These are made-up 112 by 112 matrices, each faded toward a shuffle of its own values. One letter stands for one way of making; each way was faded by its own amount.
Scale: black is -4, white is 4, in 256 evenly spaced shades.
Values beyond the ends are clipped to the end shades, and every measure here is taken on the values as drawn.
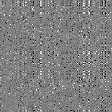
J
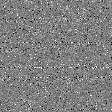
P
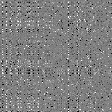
J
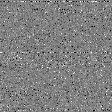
P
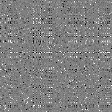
J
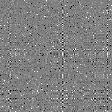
J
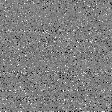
P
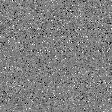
P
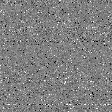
P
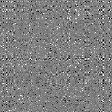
J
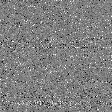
P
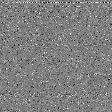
P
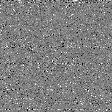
P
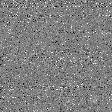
P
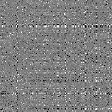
J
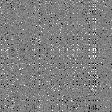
J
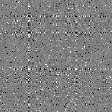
J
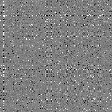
J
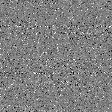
P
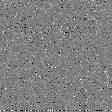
P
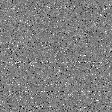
P
